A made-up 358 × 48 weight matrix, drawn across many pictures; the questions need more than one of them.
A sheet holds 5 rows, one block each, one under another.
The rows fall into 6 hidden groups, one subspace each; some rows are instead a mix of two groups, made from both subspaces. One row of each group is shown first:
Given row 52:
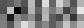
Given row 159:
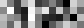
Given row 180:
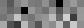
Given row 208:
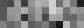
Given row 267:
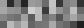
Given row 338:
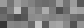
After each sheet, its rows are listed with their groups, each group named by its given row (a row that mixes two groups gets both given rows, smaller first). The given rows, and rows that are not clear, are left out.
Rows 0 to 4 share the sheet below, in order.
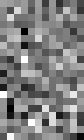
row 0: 52
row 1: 208
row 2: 208
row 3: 180
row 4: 267
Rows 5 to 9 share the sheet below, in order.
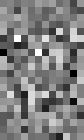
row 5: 338
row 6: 338
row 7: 52 and 338
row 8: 159
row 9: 208
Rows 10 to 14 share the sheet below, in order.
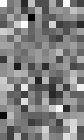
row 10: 267
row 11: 52 and 208
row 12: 338
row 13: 208
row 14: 180 and 338
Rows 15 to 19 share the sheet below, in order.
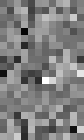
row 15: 159
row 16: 208
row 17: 159
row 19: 159
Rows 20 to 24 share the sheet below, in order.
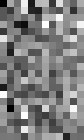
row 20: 159 and 267
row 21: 180
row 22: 52
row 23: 180
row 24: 208
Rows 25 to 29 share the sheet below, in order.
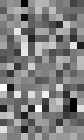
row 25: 208
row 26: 159
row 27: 52
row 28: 338
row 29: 52 and 208
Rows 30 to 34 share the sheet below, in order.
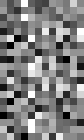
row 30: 208
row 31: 52
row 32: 267
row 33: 52
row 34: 267
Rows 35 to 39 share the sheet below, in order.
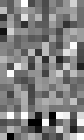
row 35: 52 and 208
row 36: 338
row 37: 52
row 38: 159
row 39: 267
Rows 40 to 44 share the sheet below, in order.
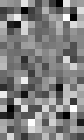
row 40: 180 and 267
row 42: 180 and 267
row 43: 180
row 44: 267
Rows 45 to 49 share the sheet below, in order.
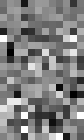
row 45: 208
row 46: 180
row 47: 267
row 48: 180 and 338
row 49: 208
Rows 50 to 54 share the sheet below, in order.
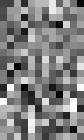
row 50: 208
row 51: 52 and 267
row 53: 208 and 338
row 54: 159
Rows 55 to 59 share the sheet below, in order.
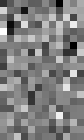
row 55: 180
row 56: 338
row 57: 180 and 338
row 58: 267
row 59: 159 and 180
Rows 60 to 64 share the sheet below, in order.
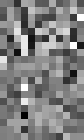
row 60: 159
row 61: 159
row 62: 338
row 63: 208
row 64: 208
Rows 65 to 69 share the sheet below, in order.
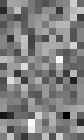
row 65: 338
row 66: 159
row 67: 180
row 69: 267
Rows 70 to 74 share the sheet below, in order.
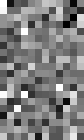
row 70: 338
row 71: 208
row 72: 52
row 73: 180
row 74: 338
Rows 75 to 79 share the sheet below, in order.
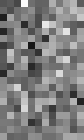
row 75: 159 and 208
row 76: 52 and 159
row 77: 159 and 267
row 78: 159
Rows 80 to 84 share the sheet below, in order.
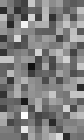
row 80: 52
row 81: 338
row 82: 267
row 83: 208 and 338
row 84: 208
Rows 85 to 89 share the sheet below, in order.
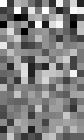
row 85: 338
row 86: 208
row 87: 159
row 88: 338
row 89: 52 and 159
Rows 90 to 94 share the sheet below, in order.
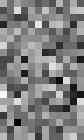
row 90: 338
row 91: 159
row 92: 208
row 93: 338
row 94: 52 and 338
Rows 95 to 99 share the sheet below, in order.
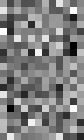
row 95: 180 and 338
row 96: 338
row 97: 180
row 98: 180
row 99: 208 and 267
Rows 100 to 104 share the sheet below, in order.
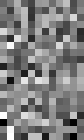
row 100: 159
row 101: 52
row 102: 52
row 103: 52
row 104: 180
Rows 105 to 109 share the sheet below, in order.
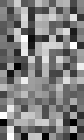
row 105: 159
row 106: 159
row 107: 52
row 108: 180
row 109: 180
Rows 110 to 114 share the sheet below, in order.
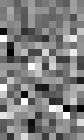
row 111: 180
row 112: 267
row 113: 208 and 267
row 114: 267
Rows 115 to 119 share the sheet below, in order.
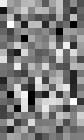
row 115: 180
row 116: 180
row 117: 338
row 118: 159
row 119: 52
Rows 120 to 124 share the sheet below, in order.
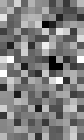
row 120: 159
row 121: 52 and 159
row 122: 208
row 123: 338
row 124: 338
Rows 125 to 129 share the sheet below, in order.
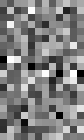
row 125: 52 and 180
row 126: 159
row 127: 159 and 338
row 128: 267
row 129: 159 and 180
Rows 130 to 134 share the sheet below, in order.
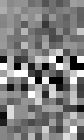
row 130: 52 and 159
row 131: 208
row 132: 338
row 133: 267
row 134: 338
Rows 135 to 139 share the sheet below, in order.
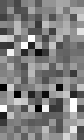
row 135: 52 and 159
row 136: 52
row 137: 159
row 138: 338
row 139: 338
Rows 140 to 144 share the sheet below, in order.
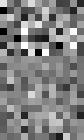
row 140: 52 and 180
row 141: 208 and 338
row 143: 267
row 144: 208
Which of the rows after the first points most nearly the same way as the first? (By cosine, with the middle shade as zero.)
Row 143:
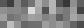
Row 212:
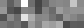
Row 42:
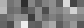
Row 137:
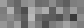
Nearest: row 137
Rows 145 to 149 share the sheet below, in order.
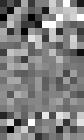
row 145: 159
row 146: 267
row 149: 52
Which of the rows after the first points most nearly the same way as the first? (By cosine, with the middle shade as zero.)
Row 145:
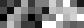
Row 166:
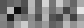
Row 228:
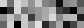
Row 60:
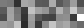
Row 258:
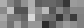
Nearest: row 60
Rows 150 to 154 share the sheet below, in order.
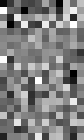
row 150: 180
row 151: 267
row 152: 338
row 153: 159
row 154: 338
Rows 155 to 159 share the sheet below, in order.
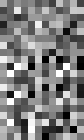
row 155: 338
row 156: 159 and 267
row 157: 52
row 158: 52
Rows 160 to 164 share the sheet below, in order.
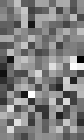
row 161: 52
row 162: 208 and 338
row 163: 52 and 180
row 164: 52
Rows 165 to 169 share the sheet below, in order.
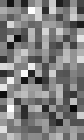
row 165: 267
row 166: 52
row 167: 52
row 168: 180
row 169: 208
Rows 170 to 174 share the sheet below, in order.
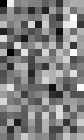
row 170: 338
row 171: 180
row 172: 159
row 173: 208
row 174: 52
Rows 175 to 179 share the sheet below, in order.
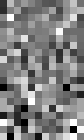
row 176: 180
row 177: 267
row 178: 267
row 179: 159 and 180
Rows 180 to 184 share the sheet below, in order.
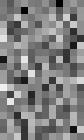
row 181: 338
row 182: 267
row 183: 52 and 267
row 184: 159
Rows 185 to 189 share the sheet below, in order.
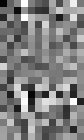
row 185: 208 and 338
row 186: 52
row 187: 180
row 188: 159
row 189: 159
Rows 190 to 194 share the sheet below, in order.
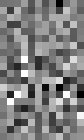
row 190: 52 and 180
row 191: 159
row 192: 208
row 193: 52
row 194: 52 and 208
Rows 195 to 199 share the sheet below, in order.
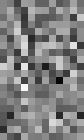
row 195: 159
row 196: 159
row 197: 180 and 338
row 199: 180 and 208
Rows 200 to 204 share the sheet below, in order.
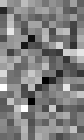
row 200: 180
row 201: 208 and 267
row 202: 159
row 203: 267
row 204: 159
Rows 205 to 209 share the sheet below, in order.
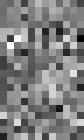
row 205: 208
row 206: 52
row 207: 159 and 338
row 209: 267 and 338
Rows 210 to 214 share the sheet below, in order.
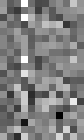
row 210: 208
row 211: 159
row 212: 208
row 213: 159
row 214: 180
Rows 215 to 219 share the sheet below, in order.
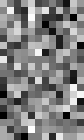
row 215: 159
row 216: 159 and 338
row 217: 338
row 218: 338
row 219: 267
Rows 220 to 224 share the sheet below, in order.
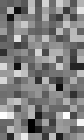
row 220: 52
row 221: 338
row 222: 338
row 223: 180 and 338
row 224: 267
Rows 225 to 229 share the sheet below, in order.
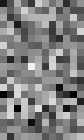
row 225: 159 and 267
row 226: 208
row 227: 267
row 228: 159 and 180
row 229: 267
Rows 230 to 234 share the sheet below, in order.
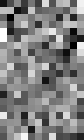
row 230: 52 and 180
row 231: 338
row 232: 159
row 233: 338
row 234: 267
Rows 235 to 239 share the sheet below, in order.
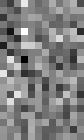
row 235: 208
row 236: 208
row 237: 208
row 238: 52
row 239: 159
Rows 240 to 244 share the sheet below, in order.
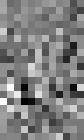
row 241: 338
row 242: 267
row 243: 208
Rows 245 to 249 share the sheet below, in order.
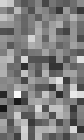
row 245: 52 and 208
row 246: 267
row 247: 208
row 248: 338
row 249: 159
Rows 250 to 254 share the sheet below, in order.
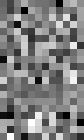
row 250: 180
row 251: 159
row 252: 338
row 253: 180
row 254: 267
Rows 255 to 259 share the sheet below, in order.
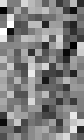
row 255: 180
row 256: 338
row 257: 159
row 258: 159
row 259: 338
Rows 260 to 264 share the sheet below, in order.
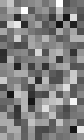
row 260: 180
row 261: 338
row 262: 338
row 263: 159
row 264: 159 and 338
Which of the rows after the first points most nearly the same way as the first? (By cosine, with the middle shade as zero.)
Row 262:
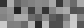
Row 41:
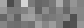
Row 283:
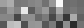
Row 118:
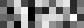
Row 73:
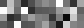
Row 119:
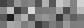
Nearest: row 73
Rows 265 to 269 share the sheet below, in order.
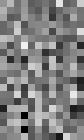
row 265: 180 and 208
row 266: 52 and 159
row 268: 267 and 338
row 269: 208
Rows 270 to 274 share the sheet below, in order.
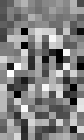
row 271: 208
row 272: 52
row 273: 52 and 338
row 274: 159
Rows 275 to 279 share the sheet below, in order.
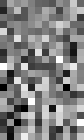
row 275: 338
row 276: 338
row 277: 180
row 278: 267
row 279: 52 and 208
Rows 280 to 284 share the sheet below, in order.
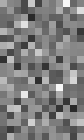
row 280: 52 and 267
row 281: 52
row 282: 338
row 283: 180
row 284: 52 and 338
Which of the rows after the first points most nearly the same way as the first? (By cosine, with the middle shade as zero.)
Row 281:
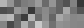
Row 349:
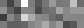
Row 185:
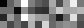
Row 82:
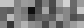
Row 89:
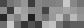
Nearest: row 82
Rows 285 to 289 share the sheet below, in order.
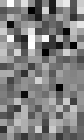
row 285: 267
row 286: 159
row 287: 52
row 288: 180
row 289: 52 and 208
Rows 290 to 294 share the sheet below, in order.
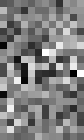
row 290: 180
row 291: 159
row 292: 159
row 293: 180
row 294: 52
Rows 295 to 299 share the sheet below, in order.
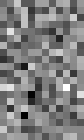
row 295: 159
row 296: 208 and 338
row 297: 52 and 180
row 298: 267
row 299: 208
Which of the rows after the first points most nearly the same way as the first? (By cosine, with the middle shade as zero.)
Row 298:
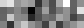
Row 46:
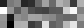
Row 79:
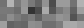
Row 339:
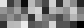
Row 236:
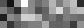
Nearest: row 79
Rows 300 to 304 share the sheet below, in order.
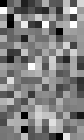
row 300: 180
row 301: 180
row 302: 267
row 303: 52
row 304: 208
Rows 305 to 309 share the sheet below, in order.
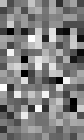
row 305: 180 and 267
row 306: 267
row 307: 208
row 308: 338
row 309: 208
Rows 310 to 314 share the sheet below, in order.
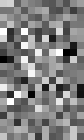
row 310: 180 and 208
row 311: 208 and 338
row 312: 208 and 267
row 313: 52
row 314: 338
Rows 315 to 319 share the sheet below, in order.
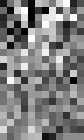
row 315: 159
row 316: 52 and 267
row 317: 180
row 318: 159
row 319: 159
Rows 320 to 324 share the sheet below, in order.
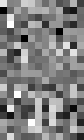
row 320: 180
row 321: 180
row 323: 52 and 338
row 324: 267
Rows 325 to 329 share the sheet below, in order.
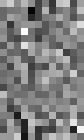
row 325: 267
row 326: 208
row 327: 159
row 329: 159
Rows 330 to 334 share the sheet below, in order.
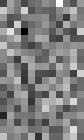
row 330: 180
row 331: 208
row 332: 159
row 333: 159
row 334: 338
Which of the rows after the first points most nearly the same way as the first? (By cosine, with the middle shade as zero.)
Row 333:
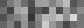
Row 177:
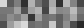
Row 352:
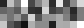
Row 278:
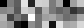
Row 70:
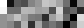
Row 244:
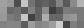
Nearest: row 177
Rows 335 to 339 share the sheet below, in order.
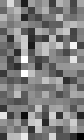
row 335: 208 and 267
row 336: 159
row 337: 208
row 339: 267
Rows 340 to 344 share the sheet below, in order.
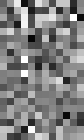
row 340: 159
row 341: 267
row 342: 208
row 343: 52
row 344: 52 and 267
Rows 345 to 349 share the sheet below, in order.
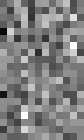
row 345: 159
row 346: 338
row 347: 208
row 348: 52 and 180
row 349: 208
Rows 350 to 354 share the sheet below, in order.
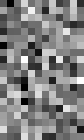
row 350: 208 and 267
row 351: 52 and 159
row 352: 267
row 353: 208
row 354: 159
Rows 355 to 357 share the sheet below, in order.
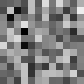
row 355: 52
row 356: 208
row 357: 159
